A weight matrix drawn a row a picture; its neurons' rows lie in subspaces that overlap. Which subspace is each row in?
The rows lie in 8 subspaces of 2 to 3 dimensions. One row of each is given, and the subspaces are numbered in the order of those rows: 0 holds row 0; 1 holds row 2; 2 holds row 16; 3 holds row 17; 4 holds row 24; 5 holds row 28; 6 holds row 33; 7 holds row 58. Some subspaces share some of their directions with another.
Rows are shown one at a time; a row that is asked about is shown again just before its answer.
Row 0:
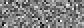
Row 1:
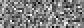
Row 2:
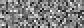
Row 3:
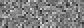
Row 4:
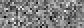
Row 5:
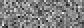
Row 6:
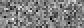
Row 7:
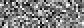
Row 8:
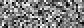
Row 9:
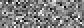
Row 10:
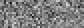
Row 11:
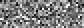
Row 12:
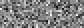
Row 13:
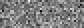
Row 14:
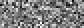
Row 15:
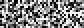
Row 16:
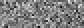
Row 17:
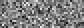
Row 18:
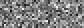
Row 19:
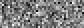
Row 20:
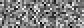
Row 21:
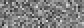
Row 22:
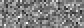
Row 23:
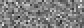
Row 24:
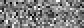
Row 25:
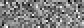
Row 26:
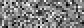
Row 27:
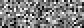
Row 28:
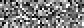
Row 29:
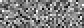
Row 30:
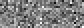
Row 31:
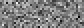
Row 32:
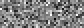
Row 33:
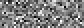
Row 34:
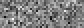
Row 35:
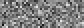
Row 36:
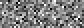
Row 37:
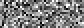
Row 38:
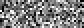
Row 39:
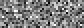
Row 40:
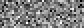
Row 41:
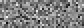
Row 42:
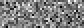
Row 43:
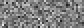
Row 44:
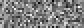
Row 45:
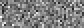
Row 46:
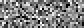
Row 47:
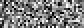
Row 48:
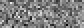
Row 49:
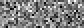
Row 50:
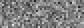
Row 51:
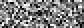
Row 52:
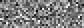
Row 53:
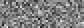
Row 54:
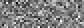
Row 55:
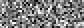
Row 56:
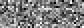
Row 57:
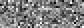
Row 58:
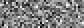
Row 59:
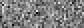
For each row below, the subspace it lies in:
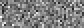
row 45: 0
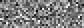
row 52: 5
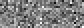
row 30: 7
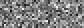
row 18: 1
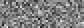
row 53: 3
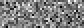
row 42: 2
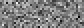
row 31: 6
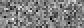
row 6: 2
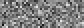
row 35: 3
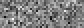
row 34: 2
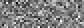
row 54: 6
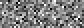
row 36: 6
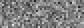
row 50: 0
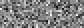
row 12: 1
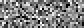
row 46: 5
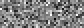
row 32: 1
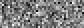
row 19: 0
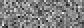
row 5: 7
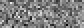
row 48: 4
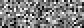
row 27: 7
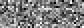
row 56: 7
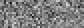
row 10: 4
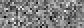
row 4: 2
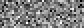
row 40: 4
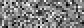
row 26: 0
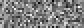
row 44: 3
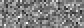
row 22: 1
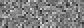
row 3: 4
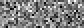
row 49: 2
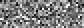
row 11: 5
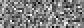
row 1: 3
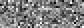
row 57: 7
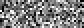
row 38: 4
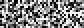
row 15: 1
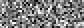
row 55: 3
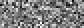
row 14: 7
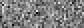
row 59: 0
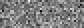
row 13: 4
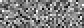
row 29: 5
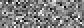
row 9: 6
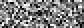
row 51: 4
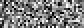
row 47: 3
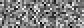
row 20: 6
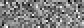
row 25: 2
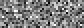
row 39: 1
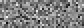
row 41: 5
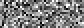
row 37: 1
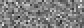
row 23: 4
